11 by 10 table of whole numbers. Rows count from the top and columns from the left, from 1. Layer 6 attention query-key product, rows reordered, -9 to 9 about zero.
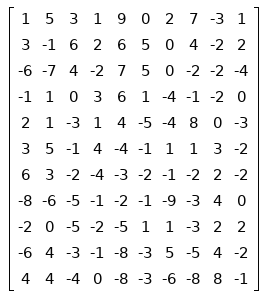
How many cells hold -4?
6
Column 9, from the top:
-3 -2 -2 -2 0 3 2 4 2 4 8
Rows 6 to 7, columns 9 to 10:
3 -2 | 2 -2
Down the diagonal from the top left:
1 -1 4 3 4 -1 -1 -3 2 -2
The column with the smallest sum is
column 7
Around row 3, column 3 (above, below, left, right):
6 0 -7 -2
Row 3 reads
-6 -7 4 -2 7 5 0 -2 -2 -4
